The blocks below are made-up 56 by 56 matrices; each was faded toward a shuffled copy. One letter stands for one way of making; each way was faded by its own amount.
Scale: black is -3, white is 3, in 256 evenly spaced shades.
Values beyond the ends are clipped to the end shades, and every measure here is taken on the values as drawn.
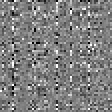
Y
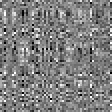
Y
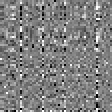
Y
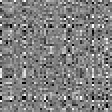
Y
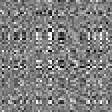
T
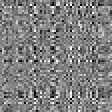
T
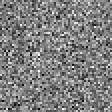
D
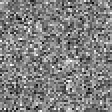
D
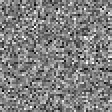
D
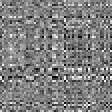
T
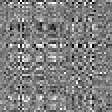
T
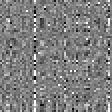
Y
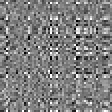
T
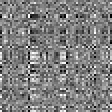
T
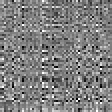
Y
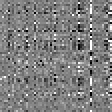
Y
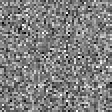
D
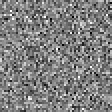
D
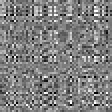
T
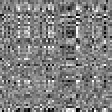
T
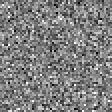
D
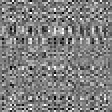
T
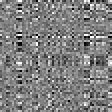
T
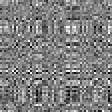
T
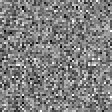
D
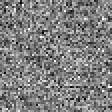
D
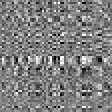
T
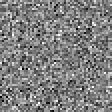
D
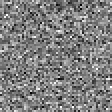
D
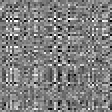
T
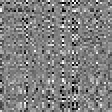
Y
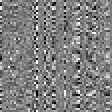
Y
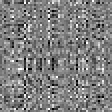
Y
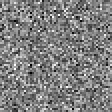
D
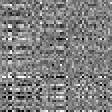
T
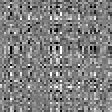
Y
